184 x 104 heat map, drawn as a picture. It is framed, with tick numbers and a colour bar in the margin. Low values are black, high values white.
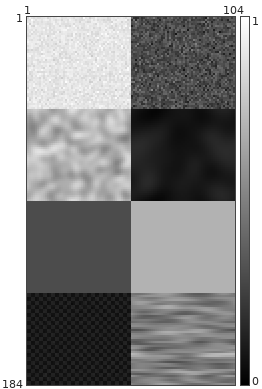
The table splits into 4 rows of 2 panels. Panel 1,1: very high, fine-grained, faint in contrast. Panel 1,2: low, fine-grained. Panel 2,1: high, blotchy. Panel 2,2: very low, smooth, faint in contrast. Panel 3,1: low, flat. Panel 3,2: high, flat. Panel 4,1: very low, checkered, faint in contrast. Panel 4,2: middling, streaked across.
